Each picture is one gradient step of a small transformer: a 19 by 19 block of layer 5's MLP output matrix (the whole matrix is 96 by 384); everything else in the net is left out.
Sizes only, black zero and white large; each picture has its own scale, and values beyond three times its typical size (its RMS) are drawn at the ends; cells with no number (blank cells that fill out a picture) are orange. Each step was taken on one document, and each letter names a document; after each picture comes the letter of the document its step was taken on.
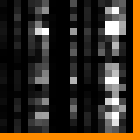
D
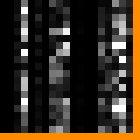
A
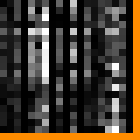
D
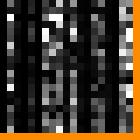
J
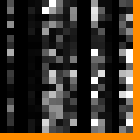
J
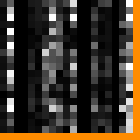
J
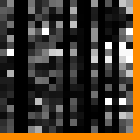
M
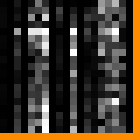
D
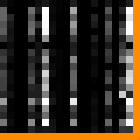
M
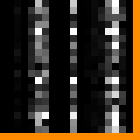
D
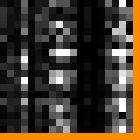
A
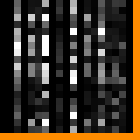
D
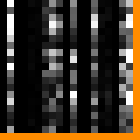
J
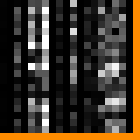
D
